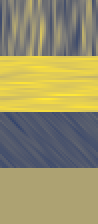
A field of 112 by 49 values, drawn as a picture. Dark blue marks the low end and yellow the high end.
It is made of 4 by 1 panels. Panel 1,1: middling, streaked downward, strong in contrast. Panel 2,1: very high, streaked across, faint in contrast. Panel 3,1: low, slanting down to the right, faint in contrast. Panel 4,1: high, flat.
